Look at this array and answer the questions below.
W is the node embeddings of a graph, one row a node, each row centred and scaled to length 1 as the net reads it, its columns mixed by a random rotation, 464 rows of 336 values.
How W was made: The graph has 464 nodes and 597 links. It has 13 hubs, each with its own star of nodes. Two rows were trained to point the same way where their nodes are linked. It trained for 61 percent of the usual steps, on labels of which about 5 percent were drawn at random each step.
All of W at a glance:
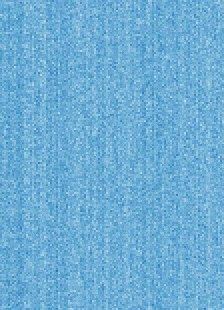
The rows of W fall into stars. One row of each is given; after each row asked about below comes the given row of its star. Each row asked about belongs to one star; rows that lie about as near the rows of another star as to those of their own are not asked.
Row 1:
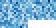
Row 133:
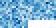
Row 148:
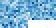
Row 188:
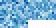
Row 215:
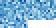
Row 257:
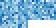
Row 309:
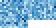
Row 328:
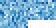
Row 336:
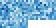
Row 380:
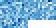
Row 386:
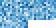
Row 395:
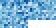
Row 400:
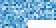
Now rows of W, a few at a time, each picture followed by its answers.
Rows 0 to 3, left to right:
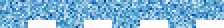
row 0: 188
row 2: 148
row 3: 309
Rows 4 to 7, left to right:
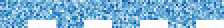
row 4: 188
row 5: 309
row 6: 257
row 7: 133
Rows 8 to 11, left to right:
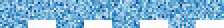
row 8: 400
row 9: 309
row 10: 257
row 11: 188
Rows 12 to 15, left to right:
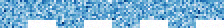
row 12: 188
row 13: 400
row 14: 188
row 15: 1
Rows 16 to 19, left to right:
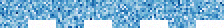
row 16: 336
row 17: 386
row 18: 309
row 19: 400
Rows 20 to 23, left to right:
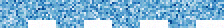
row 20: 395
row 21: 148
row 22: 133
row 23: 148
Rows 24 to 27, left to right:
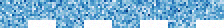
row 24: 215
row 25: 380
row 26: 133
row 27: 336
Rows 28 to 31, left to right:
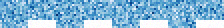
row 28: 400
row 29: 188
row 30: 395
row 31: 395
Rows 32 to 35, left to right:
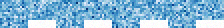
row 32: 257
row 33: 395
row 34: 336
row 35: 133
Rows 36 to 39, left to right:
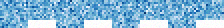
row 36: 400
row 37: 133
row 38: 188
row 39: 395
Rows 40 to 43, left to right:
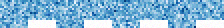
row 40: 1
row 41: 133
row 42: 188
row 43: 133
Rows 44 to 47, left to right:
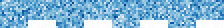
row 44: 257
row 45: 1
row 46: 188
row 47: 380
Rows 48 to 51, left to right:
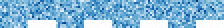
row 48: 309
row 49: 309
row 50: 148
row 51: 395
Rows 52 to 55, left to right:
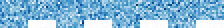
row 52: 257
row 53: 386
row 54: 309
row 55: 215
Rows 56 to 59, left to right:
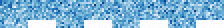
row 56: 215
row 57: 328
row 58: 215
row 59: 148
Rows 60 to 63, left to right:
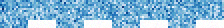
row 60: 386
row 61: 380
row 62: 257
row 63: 188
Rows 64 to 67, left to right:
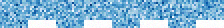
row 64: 1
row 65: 400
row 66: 215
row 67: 1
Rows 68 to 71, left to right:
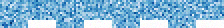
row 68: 1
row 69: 148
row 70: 1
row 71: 215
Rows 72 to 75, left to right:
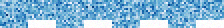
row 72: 1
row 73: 215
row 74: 400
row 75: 215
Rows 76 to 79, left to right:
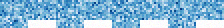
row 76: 188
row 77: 400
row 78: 328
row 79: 380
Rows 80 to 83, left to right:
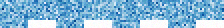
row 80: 309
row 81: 380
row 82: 1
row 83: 309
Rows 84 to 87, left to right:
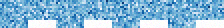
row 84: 133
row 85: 309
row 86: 400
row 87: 215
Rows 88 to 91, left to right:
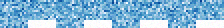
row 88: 328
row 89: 380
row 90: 328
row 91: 257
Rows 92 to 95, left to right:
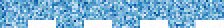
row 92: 336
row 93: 380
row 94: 257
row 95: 215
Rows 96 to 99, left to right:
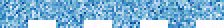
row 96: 336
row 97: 309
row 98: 257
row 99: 380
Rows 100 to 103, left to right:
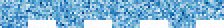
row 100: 1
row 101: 400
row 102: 328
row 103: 1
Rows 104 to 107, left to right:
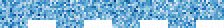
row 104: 400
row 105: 148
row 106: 188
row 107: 257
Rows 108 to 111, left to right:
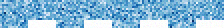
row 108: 309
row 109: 1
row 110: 336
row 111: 309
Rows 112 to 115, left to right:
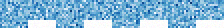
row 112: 133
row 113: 328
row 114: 309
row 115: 215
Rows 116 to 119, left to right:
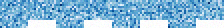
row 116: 188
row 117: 148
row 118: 257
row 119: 336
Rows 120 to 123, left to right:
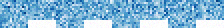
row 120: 257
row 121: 188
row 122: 336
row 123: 380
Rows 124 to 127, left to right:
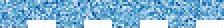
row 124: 328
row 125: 257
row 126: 328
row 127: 380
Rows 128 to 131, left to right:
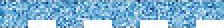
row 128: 328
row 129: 395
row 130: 133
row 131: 386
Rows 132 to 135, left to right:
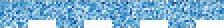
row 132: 336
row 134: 400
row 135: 380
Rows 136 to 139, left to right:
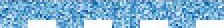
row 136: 188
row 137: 1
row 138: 336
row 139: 1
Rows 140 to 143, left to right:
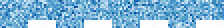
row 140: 309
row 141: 336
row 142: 133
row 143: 133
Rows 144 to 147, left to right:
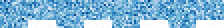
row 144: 380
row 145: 400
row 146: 257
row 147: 188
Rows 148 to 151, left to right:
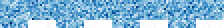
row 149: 1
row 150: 188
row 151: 336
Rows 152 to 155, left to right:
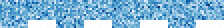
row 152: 400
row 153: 148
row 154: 386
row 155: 395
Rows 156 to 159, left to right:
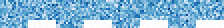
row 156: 400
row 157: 188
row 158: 1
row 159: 380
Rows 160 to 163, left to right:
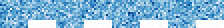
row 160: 336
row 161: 1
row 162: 395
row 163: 400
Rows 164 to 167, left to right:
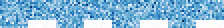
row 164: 215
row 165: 1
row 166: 188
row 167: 188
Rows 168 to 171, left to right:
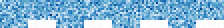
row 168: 1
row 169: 386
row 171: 395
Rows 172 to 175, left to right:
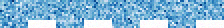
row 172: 400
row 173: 336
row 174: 215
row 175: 133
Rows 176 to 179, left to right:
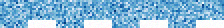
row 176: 188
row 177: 257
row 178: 215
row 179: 148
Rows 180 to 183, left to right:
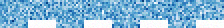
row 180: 133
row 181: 133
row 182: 336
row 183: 386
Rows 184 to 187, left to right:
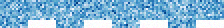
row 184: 148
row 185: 395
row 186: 215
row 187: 257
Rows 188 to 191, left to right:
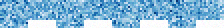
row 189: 309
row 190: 148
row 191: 400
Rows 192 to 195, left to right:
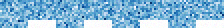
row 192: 380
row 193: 380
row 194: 395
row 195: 215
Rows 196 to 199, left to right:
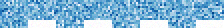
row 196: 400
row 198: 400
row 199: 400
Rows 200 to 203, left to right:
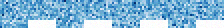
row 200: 336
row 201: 400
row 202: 336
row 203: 400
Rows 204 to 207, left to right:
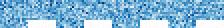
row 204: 215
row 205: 133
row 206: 133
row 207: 309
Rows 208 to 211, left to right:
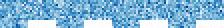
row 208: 188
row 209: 1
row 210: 215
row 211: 215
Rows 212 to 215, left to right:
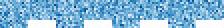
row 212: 309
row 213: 257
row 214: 215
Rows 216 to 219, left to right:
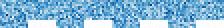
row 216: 1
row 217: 309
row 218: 380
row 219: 215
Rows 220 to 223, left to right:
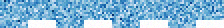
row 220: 380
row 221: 309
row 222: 188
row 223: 215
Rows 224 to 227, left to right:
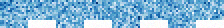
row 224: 215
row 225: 257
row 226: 257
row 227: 215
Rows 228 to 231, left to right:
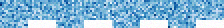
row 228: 215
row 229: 400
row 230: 309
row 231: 336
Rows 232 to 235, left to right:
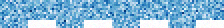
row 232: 188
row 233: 215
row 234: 133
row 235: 148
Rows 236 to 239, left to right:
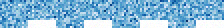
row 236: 215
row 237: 148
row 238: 380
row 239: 380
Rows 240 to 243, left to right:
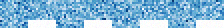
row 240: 395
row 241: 148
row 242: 133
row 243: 380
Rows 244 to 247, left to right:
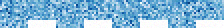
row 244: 400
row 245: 336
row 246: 395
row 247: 395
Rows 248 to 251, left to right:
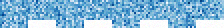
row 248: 257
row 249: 257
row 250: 215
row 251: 395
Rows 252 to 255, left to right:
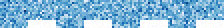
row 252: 188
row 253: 188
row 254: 257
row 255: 395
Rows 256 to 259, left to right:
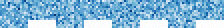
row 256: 133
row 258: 148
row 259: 395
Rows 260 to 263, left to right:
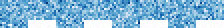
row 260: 133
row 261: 380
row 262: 188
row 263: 400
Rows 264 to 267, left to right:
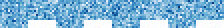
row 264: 400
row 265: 1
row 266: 336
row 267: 215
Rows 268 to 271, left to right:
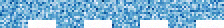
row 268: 188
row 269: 148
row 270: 257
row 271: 148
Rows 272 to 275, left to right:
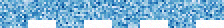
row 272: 309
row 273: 386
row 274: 215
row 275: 309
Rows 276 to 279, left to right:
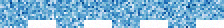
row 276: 400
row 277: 215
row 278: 328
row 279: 336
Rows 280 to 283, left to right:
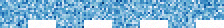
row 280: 257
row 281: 328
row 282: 380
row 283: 1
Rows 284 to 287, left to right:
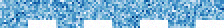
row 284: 1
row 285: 215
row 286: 309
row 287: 309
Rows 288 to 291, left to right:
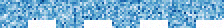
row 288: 386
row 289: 395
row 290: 395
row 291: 336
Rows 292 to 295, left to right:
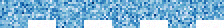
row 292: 336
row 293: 328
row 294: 309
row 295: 257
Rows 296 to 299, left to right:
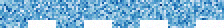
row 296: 309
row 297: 380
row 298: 400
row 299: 400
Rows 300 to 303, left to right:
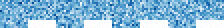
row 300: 395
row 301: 400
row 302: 395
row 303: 1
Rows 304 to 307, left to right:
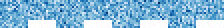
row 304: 133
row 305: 148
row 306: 328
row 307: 257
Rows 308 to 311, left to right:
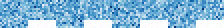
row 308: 148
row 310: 336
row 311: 328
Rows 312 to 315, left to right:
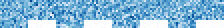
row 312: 380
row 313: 257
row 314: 309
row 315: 309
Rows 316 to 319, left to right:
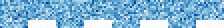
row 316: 328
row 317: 309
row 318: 336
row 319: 328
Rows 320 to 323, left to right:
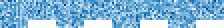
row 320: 400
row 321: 1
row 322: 309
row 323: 215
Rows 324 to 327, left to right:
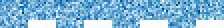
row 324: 386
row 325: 380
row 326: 400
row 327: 1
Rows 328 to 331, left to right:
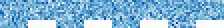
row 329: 309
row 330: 386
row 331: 188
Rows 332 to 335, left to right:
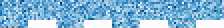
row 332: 386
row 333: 400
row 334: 395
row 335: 215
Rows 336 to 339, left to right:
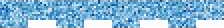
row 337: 188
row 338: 215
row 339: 148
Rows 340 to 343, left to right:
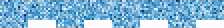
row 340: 309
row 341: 133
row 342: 1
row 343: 215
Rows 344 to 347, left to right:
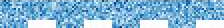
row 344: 380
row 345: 148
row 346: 380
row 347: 395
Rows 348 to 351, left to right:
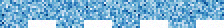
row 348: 257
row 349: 400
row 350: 328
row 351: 1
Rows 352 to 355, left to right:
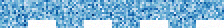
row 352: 309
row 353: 133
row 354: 395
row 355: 1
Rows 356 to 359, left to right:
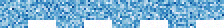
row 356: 328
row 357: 133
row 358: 148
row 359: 215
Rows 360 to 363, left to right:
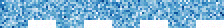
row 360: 386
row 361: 148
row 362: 133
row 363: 380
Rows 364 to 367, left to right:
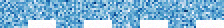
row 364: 148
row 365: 400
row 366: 257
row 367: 148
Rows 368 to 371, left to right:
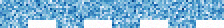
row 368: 336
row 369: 309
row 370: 336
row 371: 148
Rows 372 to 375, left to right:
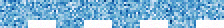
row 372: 400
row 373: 380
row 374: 328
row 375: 386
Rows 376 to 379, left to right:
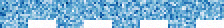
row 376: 336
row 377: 400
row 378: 386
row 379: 336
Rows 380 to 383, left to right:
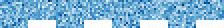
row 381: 257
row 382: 395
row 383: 336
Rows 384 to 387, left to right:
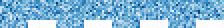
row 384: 215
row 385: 133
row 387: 1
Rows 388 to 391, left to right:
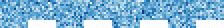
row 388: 380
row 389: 309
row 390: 309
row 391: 395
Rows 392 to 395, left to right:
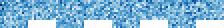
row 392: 386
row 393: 380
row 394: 1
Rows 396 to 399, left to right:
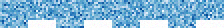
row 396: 148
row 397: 328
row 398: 188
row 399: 309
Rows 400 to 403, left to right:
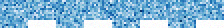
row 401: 148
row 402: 215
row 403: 133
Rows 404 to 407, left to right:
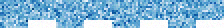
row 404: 336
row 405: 309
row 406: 400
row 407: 328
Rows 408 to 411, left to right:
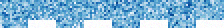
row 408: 1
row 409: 215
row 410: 386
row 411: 336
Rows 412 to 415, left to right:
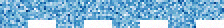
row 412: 215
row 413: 257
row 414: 395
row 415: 328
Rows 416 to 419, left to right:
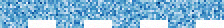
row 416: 1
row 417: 257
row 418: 328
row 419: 309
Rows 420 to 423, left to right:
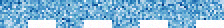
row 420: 395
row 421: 188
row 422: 395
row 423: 133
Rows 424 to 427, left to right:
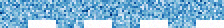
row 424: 133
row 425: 215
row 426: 336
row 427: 133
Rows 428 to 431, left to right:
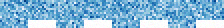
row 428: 395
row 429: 1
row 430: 386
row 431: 133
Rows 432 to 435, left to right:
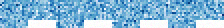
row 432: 380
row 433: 309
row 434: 400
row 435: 395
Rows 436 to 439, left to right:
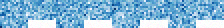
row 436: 336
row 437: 386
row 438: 386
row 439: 133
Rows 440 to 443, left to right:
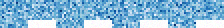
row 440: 215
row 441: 148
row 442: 215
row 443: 395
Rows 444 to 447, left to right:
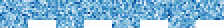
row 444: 309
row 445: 257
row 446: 336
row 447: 188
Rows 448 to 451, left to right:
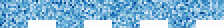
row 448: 257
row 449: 133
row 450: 336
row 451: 1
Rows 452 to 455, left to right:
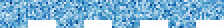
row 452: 400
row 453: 188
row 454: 336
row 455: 386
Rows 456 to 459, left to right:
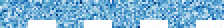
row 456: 188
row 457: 188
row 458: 328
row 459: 148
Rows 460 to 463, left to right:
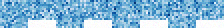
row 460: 1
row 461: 309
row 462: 336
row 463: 386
